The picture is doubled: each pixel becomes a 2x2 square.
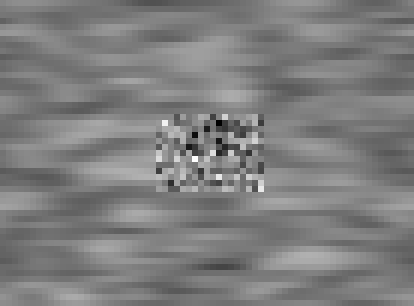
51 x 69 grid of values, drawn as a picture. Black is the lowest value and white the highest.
Neither half mirrors the other. The distribution is heavy-tailed on both sides. An odd patch, rougher than its surroundings, sits in the centre. Values change most from cell to cell in the centre. The grain runs across in streaks.
